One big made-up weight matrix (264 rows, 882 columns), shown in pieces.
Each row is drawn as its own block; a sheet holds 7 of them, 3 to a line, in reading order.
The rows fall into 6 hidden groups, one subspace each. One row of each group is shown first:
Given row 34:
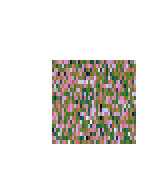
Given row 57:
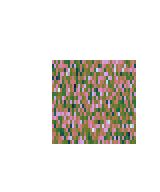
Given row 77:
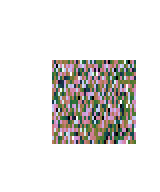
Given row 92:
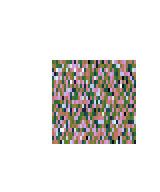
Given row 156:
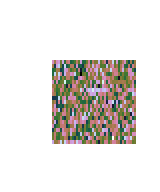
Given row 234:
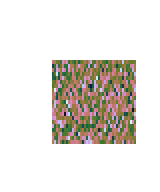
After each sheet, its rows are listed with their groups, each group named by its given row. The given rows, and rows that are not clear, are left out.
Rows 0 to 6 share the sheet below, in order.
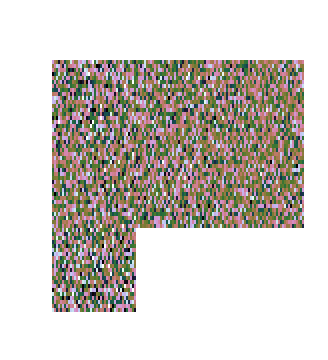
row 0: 34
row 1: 156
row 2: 92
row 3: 92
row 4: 57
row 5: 234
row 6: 234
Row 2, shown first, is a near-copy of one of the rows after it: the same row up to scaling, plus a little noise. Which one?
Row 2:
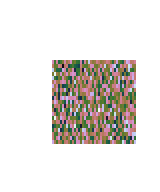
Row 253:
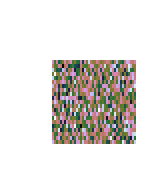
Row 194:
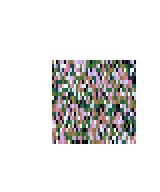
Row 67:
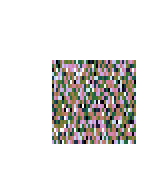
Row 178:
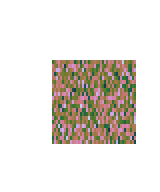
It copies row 253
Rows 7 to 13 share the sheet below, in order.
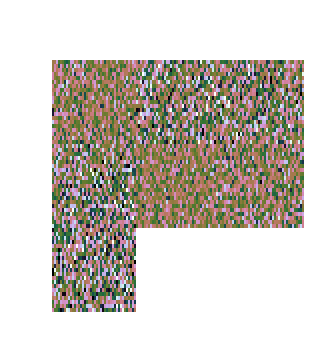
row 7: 156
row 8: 156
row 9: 156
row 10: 234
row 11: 234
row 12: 156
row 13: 57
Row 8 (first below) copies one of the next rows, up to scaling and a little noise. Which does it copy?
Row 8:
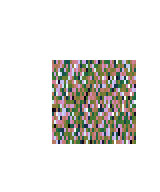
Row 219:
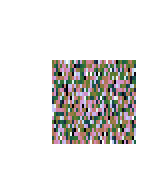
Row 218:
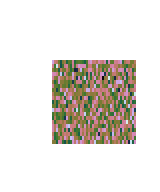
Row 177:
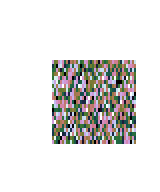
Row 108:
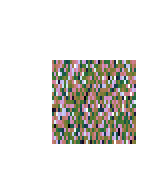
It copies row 108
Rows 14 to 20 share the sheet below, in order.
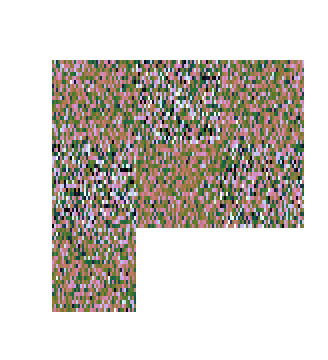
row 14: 92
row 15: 57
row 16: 156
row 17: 234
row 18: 156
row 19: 156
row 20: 77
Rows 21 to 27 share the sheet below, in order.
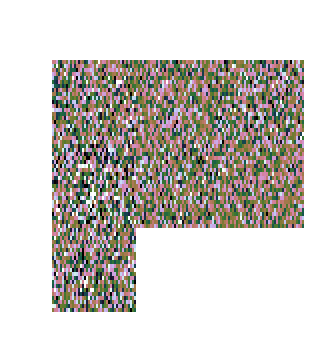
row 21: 156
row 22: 34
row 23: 92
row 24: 34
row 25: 57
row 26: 234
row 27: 34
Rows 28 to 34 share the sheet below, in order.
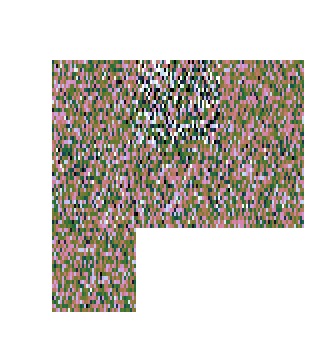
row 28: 156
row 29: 156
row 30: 92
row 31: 77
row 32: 34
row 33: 77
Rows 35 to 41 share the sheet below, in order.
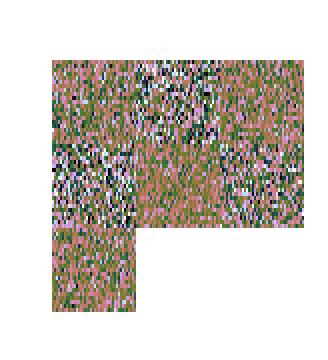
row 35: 34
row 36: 77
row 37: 77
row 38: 77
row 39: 57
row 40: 234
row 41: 77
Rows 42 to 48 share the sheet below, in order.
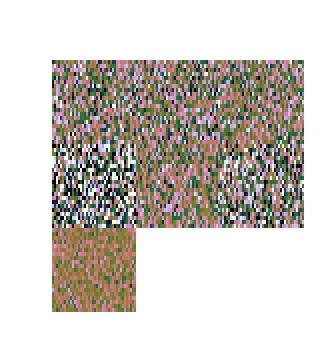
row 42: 156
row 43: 57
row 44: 92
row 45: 234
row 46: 34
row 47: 57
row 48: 156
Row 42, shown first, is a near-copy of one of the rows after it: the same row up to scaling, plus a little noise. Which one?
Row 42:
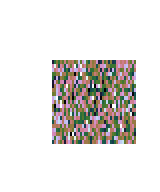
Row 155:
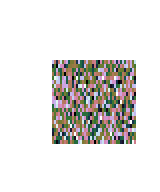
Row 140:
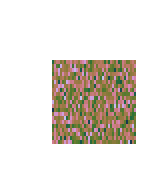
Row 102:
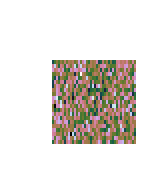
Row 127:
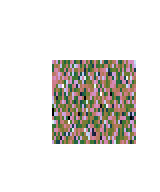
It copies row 102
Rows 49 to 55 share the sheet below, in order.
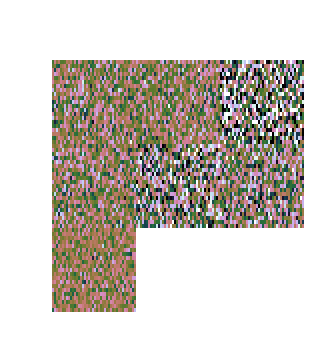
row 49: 34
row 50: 77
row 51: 156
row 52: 92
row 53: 92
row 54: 34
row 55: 234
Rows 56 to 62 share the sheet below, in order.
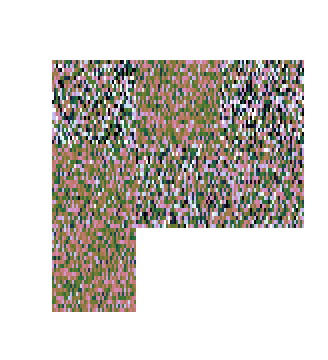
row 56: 77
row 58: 34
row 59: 92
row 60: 57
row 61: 34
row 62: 57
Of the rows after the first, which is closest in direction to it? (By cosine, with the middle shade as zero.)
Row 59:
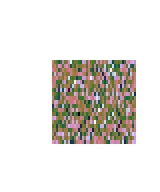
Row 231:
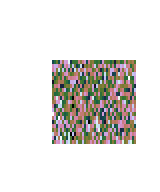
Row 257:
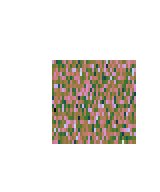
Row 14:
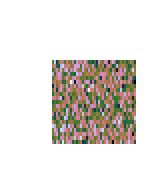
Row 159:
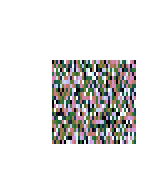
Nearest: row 257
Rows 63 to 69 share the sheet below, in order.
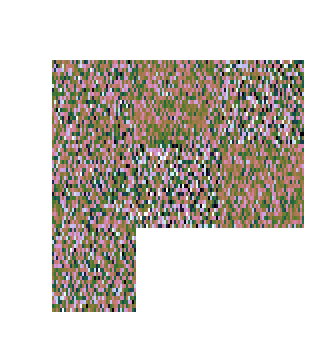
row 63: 77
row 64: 92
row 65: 92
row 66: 234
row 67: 92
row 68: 57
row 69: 92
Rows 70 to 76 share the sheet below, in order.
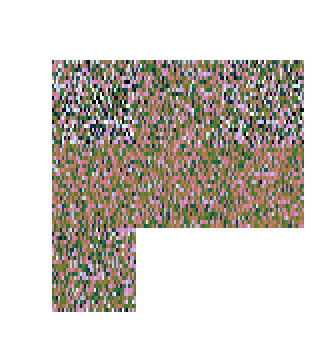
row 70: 234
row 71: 77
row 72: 234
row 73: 234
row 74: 57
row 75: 156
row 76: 92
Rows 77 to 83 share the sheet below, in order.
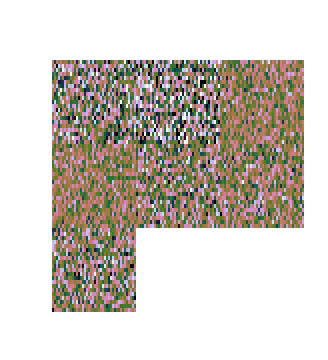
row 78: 156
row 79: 77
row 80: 92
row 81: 156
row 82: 34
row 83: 234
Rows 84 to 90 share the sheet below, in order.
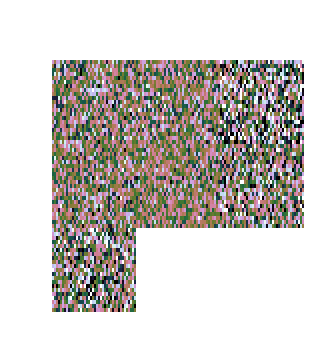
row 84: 156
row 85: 92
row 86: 156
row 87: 57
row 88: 77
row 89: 34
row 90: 34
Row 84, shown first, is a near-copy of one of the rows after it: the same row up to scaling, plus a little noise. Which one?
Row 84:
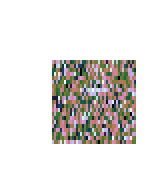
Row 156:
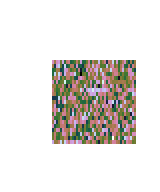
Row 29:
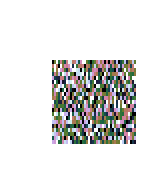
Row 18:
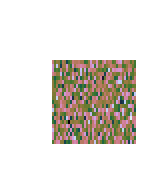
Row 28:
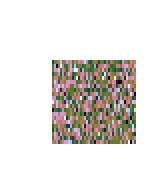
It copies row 156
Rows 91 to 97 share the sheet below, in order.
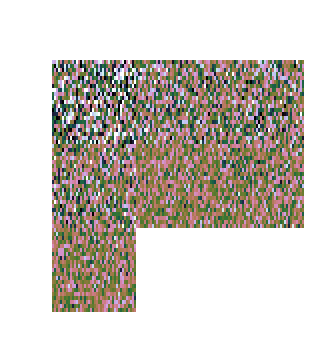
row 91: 77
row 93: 34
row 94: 92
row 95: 57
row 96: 92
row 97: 77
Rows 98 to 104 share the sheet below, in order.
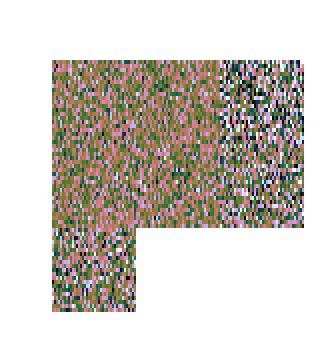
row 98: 77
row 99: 77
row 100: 77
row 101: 77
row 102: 156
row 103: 234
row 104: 156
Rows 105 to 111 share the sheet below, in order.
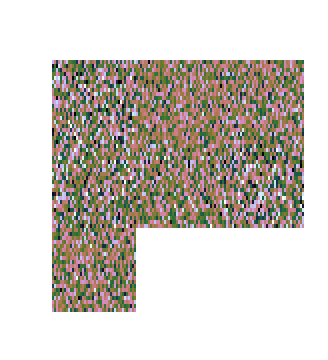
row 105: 156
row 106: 57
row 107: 156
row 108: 156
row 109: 57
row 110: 34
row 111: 92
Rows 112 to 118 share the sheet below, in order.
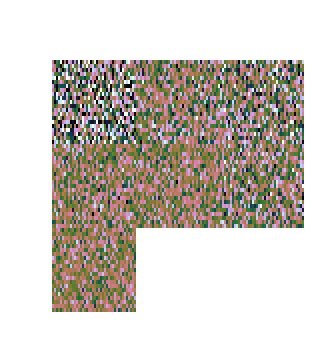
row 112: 234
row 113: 156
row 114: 77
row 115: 57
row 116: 156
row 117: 34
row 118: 57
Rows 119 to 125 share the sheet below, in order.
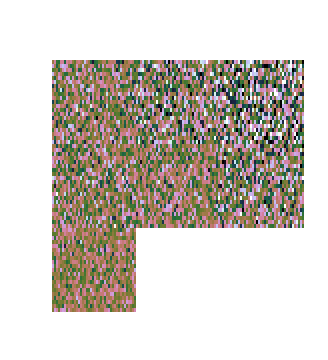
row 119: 92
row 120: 92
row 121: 34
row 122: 77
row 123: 34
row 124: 92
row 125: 57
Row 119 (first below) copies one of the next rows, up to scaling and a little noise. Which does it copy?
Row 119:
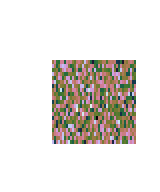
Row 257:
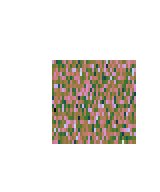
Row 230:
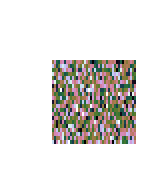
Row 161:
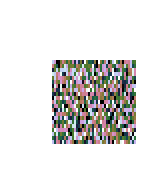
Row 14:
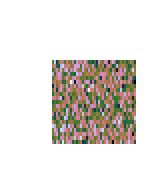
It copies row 230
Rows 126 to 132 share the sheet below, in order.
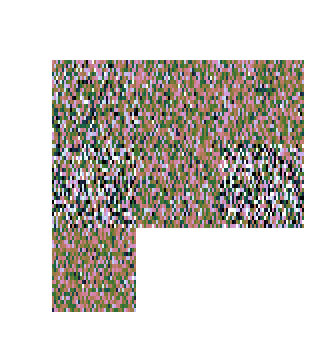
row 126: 34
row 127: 156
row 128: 156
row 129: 92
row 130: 34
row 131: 34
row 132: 234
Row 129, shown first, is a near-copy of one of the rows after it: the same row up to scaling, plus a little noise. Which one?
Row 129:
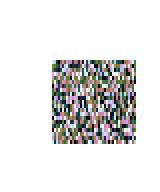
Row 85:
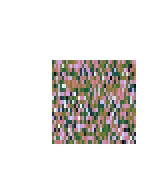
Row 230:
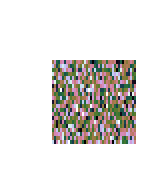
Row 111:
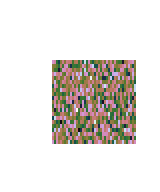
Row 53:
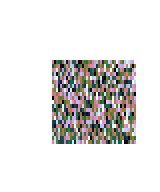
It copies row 111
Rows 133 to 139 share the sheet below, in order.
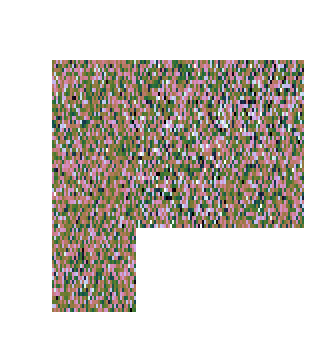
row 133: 34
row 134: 34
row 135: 34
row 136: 92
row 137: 92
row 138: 34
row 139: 34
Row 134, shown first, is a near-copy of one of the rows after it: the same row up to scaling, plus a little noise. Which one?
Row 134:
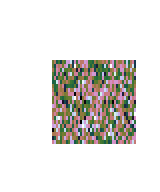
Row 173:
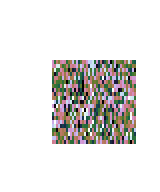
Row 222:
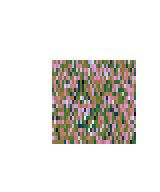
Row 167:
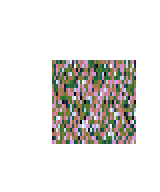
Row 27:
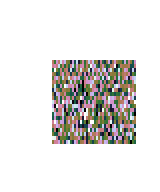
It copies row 167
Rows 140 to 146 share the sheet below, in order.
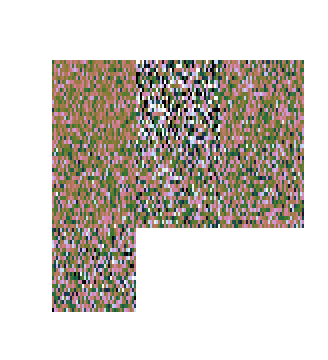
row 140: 156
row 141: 234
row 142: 77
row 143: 77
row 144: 77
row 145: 77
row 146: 234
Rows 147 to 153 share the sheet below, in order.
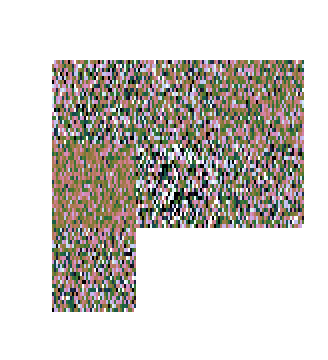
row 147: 57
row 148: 77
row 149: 57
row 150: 57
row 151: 34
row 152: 57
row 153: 234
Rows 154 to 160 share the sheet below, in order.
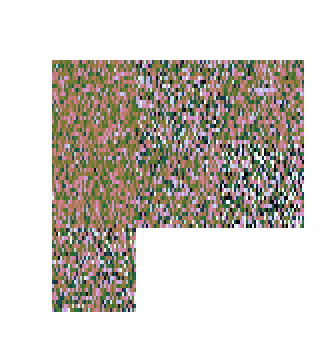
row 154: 77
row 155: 156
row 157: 156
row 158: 92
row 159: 57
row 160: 77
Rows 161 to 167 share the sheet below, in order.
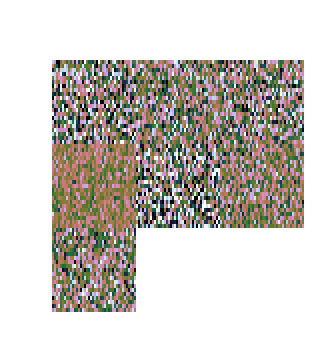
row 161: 92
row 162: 34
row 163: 234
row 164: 34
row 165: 92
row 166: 92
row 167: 34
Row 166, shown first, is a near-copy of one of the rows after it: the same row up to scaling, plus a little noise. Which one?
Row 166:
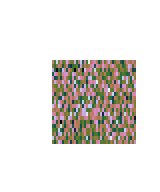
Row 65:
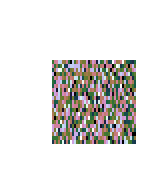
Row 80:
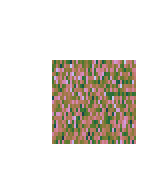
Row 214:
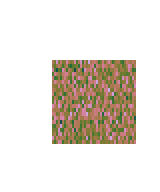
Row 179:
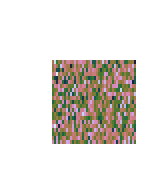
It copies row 214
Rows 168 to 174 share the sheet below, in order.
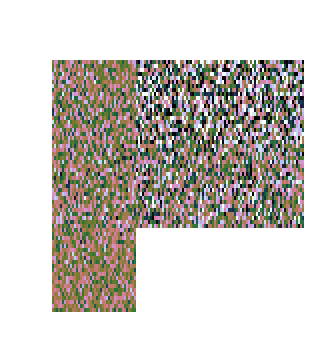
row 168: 156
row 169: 92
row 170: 92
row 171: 77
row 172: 77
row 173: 34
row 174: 57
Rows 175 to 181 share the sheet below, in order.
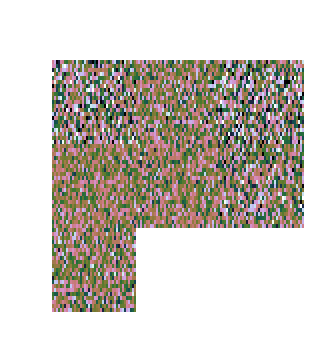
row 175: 92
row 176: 234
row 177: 156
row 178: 92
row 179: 92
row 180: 34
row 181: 156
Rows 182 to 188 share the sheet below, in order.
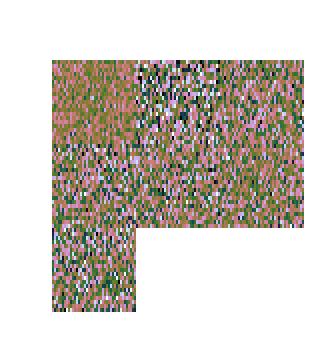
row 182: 156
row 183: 92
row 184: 34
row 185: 77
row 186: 234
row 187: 156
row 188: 57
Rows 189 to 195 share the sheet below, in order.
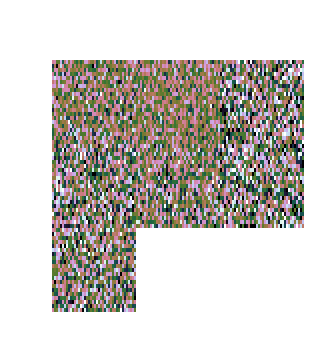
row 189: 156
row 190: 77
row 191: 77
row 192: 156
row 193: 34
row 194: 92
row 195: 57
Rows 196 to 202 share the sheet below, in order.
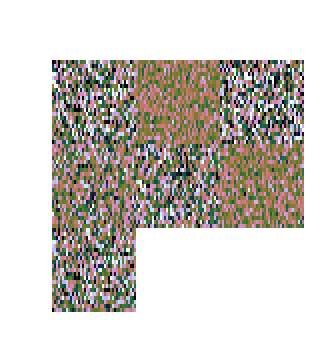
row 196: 234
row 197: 156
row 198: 57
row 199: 34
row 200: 156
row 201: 92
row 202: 234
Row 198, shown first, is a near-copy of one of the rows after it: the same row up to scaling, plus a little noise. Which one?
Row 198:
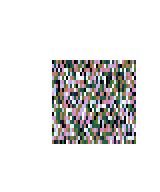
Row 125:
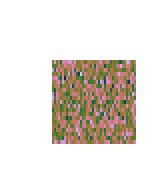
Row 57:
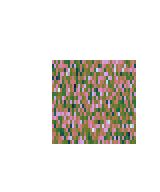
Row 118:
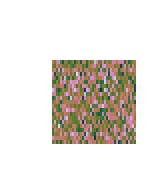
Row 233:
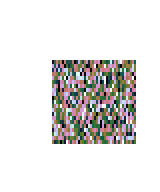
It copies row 233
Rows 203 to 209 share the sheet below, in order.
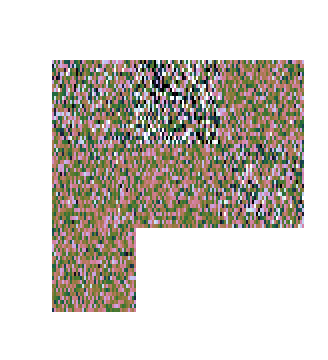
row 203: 57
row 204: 77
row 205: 77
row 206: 77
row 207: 77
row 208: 34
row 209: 234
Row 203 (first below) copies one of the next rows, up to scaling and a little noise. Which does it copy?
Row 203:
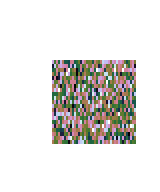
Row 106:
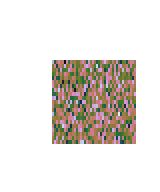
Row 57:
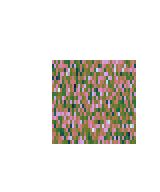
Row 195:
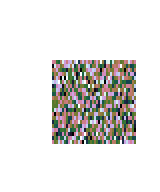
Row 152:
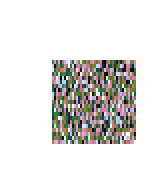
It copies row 57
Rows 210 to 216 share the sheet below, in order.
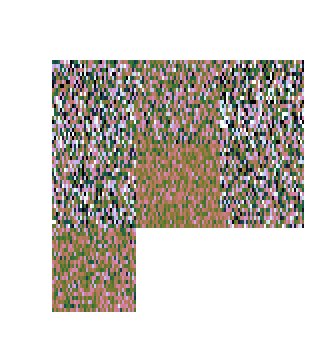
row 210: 156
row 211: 234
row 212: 34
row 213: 34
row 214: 92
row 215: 77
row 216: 77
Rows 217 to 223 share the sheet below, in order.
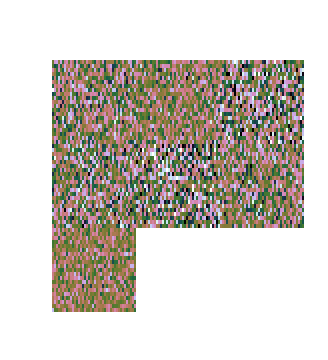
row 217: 77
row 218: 156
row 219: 156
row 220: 57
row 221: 77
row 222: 34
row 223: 234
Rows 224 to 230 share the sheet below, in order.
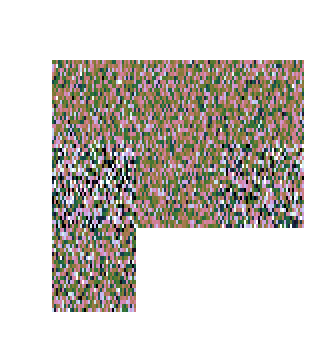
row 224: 156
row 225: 92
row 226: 34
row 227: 77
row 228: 234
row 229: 92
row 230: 92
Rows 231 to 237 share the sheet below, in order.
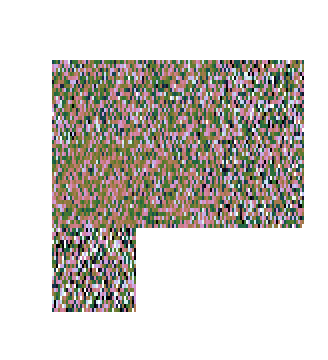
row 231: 156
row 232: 77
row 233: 57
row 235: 77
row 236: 234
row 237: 57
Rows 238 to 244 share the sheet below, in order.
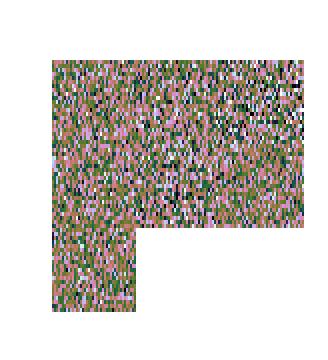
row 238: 57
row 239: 34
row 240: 234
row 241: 234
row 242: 34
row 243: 57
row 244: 57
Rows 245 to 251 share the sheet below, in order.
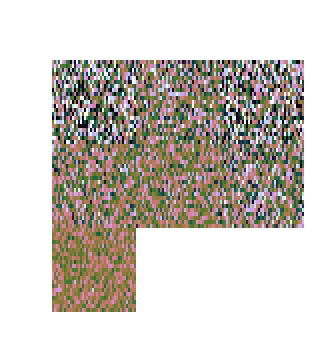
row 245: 34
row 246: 77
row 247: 77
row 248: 234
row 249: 234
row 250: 34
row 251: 34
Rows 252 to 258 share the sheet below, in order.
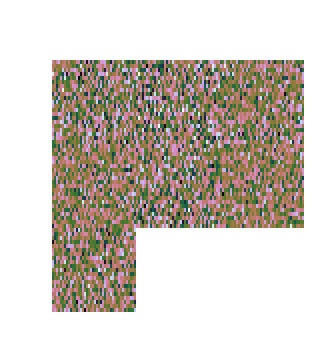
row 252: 57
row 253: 92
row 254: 156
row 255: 234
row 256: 57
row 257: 92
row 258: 57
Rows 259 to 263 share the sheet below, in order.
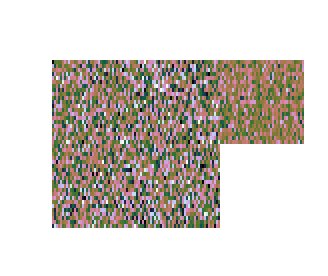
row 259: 57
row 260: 77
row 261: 34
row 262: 234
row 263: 156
